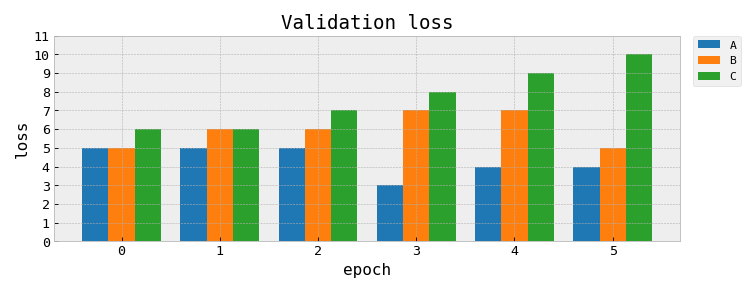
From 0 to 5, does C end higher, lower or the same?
higher
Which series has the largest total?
C
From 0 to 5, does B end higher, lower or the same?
the same
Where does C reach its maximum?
5
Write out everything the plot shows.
Title: Validation loss
x-axis: epoch, ticks 0 1 2 3 4 5
y-axis: loss, ticks 0 1 2 3 4 5 6 7 8 9 10 11
Legend: A, B, C
Values:
A: 5 5 5 3 4 4
B: 5 6 6 7 7 5
C: 6 6 7 8 9 10
